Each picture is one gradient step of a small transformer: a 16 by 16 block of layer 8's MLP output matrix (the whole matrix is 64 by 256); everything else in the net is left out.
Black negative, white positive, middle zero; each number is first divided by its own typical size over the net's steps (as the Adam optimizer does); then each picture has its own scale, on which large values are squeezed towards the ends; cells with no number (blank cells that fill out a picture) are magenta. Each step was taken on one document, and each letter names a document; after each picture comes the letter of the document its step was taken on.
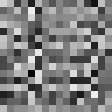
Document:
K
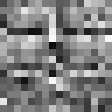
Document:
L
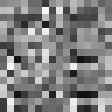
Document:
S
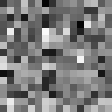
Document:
S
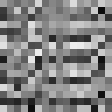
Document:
K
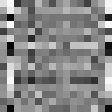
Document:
K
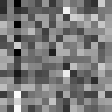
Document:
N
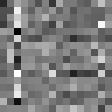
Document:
N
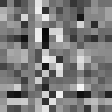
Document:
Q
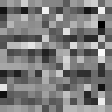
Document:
N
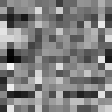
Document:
S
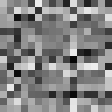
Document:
K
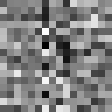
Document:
N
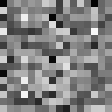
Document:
L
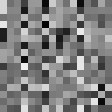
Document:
Q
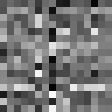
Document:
L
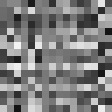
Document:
K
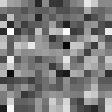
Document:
L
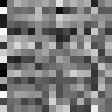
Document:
L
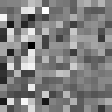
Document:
S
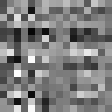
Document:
N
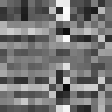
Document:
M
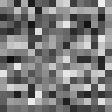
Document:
K
